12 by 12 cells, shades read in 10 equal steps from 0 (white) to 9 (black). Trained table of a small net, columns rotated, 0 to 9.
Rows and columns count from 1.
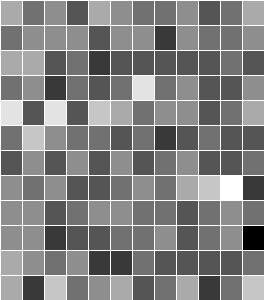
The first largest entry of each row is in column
4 8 5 3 2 8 1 12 3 12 5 2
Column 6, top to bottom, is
4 4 6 5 3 6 4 5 4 5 7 3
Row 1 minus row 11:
0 1 -1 2 -4 -3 0 -1 -2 0 -1 -2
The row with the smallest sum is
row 5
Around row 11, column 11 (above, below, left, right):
4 5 6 5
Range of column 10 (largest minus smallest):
5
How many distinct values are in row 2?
4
